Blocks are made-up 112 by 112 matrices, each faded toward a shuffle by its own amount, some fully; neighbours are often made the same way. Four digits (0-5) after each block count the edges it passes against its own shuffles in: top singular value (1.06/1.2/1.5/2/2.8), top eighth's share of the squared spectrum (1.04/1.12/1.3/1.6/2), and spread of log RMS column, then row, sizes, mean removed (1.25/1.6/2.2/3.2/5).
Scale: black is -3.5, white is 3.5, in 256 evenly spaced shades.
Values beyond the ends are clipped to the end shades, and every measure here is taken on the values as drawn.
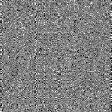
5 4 3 2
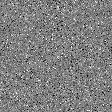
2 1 0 0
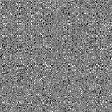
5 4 3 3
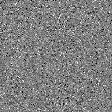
3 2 1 1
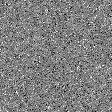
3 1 0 0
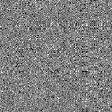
4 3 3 2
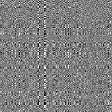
5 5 4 3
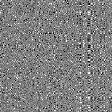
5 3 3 2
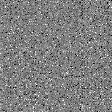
3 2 1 1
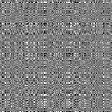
5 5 4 4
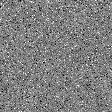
0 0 0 0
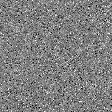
3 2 1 1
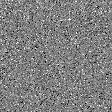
2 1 0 0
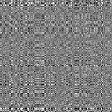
5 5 4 4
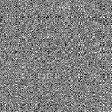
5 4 3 3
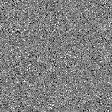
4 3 1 1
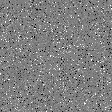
2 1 0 0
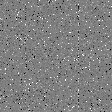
3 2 1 0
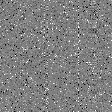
4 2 1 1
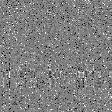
4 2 1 1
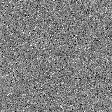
1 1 0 0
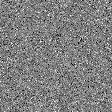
2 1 0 0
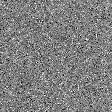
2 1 0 0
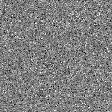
3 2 1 1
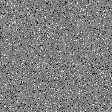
0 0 0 1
